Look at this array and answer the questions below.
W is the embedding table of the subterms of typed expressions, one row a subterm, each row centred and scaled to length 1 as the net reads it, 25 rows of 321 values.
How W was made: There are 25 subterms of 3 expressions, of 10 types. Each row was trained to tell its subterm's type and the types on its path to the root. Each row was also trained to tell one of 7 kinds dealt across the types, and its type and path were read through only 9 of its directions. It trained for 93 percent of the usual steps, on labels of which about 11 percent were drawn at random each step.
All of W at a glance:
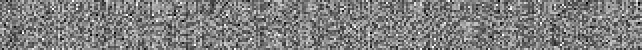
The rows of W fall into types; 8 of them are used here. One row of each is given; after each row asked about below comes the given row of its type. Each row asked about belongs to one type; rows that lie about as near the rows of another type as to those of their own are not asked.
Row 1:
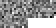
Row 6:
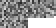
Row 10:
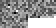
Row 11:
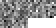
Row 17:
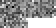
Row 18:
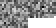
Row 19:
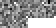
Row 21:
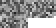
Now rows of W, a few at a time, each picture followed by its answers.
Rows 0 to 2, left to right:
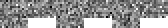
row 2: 21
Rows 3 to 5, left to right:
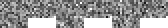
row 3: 18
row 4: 21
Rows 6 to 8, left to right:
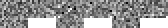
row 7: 17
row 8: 1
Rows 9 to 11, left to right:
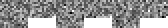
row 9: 21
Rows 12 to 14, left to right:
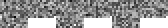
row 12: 11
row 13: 18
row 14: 10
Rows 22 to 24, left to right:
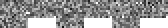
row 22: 18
